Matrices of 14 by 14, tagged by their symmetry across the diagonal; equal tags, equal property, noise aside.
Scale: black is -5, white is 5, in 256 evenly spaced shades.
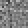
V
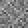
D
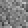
V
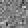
V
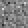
V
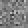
V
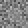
D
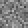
V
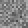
D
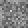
D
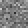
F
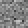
F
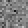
F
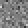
V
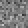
F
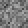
D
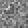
D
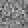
F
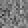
F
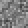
D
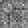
D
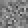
V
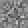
D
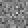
F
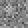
D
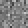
F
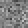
F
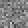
F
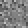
V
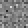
V
